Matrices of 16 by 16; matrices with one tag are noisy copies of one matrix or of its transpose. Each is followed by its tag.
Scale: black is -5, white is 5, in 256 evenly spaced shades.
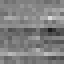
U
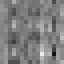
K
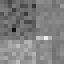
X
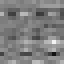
K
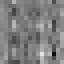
K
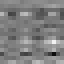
K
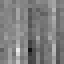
U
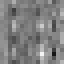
K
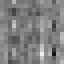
K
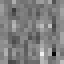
K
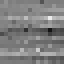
U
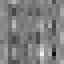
K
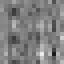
K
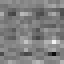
K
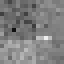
X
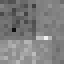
X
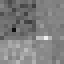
X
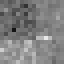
X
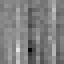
U
